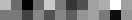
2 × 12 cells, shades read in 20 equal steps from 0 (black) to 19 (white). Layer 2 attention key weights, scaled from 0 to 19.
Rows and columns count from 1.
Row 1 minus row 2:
5 -1 -5 -2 9 -1 -3 -5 0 4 18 1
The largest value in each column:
14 9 5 10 15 10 7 11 12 13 19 12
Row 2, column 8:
11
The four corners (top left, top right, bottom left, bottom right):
14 12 9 11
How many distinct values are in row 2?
8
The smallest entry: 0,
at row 1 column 3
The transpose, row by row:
14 9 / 8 9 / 0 5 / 8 10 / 15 6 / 9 10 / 4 7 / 6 11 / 12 12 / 13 9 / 19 1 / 12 11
